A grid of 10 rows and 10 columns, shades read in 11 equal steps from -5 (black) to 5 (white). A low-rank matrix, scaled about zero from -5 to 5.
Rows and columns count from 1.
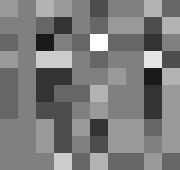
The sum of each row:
3 -3 -6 8 -8 -6 -6 -1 0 2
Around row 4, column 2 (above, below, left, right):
0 0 1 3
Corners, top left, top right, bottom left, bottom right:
1 -1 0 -1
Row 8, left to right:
0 0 1 -2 1 -3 1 1 -1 1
